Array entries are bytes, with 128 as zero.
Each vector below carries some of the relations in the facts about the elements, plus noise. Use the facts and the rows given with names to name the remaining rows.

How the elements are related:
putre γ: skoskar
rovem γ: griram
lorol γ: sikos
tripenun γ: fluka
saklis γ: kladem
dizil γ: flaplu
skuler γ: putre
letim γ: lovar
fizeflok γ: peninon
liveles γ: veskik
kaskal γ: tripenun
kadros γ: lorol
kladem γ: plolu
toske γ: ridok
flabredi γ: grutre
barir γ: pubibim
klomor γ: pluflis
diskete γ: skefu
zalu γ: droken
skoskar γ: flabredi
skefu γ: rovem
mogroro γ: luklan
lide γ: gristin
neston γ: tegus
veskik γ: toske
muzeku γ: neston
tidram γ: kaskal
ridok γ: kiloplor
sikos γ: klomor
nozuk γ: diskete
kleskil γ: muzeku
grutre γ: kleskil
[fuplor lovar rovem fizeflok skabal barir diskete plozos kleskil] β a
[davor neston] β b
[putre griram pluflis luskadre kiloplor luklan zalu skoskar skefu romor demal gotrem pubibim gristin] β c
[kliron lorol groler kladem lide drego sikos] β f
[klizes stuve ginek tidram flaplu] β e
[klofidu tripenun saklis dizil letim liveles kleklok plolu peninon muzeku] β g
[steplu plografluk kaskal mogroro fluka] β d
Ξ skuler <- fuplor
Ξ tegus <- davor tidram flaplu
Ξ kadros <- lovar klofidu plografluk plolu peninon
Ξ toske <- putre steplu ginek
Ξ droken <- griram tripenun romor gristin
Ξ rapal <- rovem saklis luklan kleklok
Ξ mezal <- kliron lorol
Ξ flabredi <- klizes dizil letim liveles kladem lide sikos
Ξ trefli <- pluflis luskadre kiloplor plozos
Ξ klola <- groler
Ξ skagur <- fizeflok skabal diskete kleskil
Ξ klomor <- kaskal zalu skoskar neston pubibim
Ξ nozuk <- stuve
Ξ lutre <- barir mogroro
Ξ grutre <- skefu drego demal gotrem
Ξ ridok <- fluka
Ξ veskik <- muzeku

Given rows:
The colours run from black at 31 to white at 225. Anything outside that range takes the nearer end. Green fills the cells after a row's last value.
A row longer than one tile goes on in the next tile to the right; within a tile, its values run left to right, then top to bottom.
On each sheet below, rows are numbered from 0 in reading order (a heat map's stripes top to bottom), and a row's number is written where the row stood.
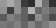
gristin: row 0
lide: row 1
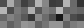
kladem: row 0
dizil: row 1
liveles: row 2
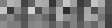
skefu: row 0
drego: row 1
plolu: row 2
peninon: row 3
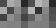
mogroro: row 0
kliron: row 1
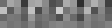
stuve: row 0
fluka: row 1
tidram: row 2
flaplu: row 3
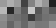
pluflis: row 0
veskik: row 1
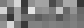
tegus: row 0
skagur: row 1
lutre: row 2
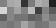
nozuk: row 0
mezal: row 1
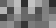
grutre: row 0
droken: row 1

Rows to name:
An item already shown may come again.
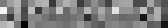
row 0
neston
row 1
diskete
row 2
toske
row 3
flabredi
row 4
skagur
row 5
skoskar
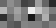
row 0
flabredi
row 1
skuler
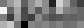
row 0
neston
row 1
saklis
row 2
rovem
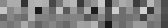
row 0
nozuk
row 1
kiloplor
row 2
ridok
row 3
kleskil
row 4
toske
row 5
zalu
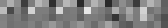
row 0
flaplu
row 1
kadros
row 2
kadros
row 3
kadros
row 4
flabredi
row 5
lovar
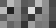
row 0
pubibim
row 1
zalu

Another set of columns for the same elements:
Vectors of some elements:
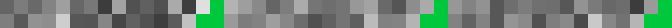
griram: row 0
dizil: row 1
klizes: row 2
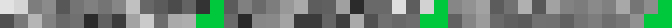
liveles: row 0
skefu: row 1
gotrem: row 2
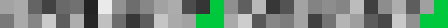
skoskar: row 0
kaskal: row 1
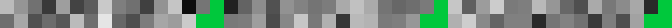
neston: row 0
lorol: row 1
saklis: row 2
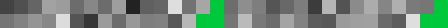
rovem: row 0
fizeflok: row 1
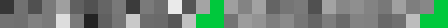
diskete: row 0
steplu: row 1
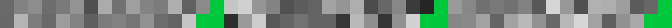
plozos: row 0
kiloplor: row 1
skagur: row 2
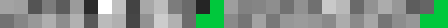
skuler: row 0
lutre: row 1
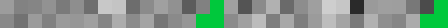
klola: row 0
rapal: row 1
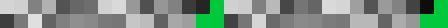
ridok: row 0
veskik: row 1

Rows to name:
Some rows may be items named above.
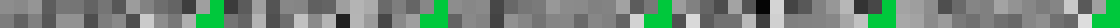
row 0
klizes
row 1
pluflis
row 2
davor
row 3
kleskil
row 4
pubibim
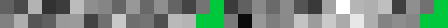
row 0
tidram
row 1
kadros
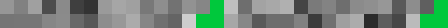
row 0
plografluk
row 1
plolu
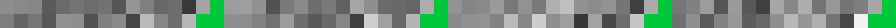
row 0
klizes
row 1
lide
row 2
droken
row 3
lovar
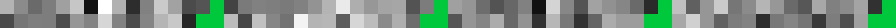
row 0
grutre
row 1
klomor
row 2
putre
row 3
saklis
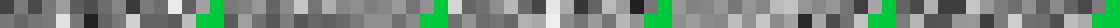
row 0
diskete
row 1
drego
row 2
tegus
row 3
droken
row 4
tidram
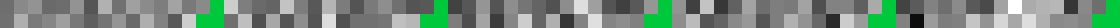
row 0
barir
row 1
muzeku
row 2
sikos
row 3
fluka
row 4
kadros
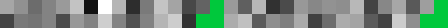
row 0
grutre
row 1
kaskal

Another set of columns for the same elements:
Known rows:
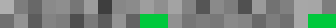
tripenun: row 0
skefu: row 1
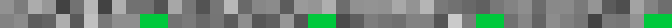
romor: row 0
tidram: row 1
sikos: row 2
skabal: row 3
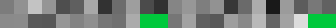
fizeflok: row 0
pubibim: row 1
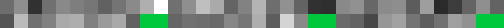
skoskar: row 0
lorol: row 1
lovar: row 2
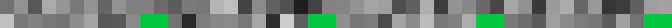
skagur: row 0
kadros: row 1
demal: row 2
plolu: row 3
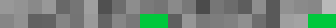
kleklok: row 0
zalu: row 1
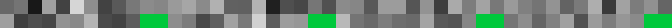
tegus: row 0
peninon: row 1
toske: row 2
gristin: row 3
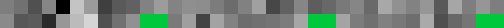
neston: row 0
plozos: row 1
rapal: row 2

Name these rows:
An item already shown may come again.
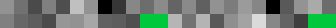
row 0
muzeku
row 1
grutre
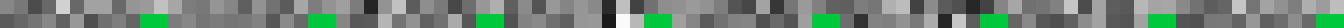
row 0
lide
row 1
saklis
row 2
plografluk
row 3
klomor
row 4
diskete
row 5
kadros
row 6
liveles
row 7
lide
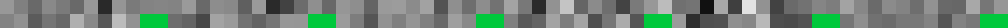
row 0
kaskal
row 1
lovar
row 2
fluka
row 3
plografluk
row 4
tegus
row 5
saklis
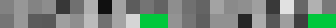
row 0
pubibim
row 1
droken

